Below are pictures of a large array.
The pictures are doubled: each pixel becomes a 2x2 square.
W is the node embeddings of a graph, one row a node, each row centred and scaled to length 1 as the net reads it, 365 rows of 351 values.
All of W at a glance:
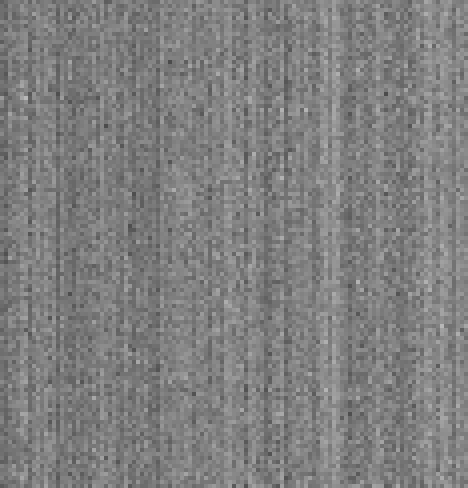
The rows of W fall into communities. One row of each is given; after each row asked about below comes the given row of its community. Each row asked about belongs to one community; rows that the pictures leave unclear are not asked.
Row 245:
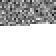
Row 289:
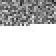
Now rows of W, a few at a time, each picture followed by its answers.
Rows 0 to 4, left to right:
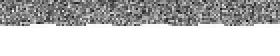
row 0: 289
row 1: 245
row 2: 289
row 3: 289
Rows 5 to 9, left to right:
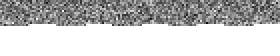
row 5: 289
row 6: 245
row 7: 245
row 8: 289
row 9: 289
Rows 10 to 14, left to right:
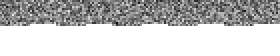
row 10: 289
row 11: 289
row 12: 289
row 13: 289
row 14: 289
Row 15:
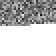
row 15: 289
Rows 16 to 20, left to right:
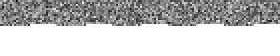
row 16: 245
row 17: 245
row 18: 289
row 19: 289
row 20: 289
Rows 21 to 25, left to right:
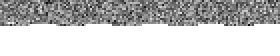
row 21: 245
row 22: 289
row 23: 289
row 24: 245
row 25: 245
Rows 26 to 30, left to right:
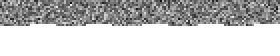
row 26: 289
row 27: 245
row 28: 245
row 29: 289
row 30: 289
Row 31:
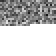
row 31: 245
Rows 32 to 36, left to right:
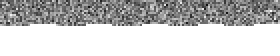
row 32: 289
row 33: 289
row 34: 245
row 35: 245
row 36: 289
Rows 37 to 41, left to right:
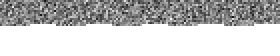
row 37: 245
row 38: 245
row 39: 289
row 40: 289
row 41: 245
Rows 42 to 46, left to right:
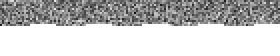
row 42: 245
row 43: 245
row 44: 289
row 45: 289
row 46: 289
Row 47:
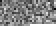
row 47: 289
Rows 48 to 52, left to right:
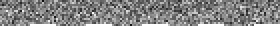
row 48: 245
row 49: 289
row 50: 289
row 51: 289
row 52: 289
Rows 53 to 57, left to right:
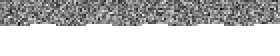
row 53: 289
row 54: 289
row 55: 289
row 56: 289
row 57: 289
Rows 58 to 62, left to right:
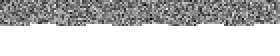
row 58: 289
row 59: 289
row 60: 245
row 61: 289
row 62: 245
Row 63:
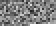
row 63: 289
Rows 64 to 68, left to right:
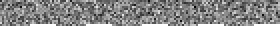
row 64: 245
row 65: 245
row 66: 289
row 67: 245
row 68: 245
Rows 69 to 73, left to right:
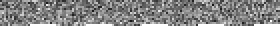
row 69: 245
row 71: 289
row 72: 245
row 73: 245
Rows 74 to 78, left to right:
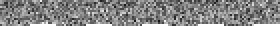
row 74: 245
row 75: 245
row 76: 245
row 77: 289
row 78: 289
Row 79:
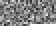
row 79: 289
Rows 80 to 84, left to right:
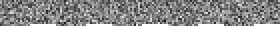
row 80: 245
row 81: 289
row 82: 289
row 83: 289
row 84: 289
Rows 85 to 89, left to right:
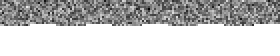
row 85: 289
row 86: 289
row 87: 245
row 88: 289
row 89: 245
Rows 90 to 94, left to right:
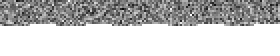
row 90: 289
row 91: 289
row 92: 245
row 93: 289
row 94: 289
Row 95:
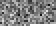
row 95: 289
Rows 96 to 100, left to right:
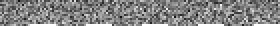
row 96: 289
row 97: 289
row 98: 245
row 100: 289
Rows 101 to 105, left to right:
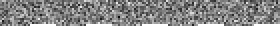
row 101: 245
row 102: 245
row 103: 289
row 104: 245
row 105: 289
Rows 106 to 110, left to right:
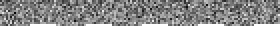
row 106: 245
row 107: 289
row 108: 289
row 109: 245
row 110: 289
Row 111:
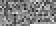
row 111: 245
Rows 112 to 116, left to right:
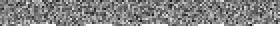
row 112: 245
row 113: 289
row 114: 289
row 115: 289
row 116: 289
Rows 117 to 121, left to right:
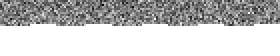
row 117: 289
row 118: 289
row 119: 245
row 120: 245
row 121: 289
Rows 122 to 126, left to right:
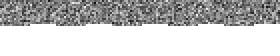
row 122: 289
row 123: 289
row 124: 289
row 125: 245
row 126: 245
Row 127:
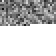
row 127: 245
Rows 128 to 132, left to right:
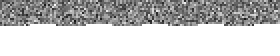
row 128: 289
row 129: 245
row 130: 245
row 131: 289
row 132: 245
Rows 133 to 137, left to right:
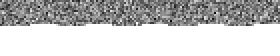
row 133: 245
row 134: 289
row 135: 289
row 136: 245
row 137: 289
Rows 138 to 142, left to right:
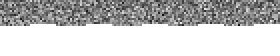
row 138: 245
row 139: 289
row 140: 245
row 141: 245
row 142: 245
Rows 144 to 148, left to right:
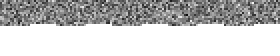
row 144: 289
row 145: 289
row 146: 289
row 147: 289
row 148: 245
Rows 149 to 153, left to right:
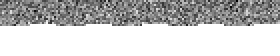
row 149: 245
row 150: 289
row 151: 245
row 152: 289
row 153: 245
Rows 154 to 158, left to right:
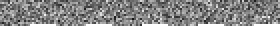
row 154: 289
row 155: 289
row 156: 245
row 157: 245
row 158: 289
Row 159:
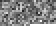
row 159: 289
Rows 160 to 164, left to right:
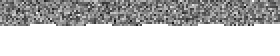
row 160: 289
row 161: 245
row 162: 245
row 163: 289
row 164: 245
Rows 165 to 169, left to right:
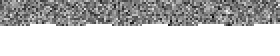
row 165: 289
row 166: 245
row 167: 245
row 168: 245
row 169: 289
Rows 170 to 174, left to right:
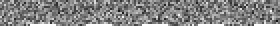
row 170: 245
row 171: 289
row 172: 289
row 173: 289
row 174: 245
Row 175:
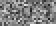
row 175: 289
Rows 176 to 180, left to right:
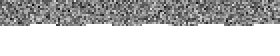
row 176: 289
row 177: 245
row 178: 245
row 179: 289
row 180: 289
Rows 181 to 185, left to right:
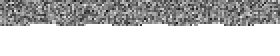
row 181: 245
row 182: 289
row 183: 245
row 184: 289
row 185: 245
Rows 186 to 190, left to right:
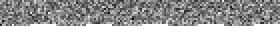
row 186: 245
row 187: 289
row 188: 245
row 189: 289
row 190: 289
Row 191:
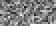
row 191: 289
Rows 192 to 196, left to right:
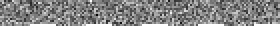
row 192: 289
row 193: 245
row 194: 289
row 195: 245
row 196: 289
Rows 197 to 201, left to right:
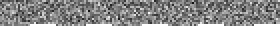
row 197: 289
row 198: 245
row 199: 245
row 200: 289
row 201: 245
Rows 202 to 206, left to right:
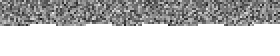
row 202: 289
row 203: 245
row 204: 289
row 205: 245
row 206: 245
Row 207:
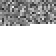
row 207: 245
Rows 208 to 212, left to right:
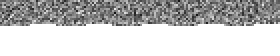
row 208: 289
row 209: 245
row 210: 289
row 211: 289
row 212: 289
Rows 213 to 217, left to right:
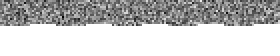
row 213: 289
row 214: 245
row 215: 245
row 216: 289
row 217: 289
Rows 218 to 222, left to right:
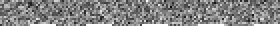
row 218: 245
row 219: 245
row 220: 245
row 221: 245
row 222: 289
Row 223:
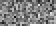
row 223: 289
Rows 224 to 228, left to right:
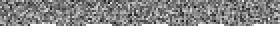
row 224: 245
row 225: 245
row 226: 289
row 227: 245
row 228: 289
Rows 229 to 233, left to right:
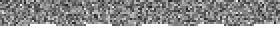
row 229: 245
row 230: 245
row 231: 245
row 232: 289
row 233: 245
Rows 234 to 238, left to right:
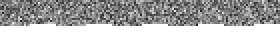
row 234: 289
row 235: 245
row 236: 245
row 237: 245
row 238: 245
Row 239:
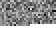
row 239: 245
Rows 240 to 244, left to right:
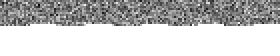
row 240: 245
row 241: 289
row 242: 289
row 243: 289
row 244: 245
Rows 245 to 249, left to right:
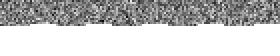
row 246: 289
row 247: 289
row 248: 289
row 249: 245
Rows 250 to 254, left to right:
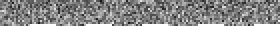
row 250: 289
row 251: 289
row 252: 245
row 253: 289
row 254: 245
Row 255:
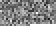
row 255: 245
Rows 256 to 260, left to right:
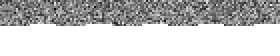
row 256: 245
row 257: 289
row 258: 289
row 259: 245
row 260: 245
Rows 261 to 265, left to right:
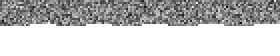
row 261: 289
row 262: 245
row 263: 289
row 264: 245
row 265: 245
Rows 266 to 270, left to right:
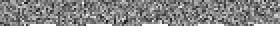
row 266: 289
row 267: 245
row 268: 245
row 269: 245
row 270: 289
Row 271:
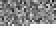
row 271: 245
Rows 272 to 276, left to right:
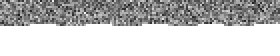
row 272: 289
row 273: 289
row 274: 245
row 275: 289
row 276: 289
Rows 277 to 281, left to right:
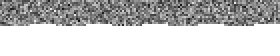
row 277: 289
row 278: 245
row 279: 245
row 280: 245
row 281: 289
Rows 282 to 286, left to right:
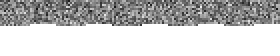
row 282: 245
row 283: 245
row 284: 245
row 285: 245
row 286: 245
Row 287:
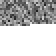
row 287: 245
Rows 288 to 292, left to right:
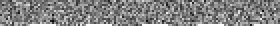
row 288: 289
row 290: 245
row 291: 289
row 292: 289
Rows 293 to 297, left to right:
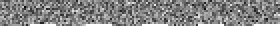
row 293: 289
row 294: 245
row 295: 289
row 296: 245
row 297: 289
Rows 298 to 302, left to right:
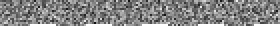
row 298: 289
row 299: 289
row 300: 245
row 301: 245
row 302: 289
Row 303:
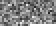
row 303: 289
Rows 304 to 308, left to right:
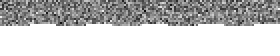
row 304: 245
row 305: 245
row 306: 289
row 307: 289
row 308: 245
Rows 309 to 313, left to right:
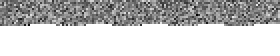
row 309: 245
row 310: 245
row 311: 245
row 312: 245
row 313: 289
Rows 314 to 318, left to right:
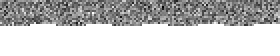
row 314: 245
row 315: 245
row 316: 245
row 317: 245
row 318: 289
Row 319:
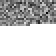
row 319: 245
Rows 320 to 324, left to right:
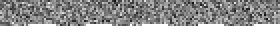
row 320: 289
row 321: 289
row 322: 245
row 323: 245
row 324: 289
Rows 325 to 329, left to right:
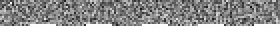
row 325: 289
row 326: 245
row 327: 289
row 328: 245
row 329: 245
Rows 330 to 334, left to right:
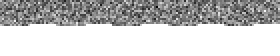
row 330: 289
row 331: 289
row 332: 289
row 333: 289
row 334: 289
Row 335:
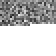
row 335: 245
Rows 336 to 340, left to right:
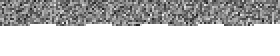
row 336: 289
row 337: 289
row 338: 289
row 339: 289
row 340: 245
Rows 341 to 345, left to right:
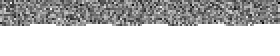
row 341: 289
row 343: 289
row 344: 289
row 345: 289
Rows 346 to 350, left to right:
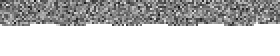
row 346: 289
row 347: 289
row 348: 245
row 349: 245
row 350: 289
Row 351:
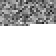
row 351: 289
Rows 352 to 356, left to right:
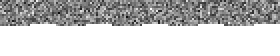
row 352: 245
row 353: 289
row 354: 245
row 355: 245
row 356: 245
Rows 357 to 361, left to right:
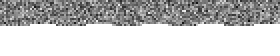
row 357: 245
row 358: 245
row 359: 289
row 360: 289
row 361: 289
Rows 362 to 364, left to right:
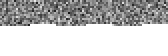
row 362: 245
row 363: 289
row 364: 289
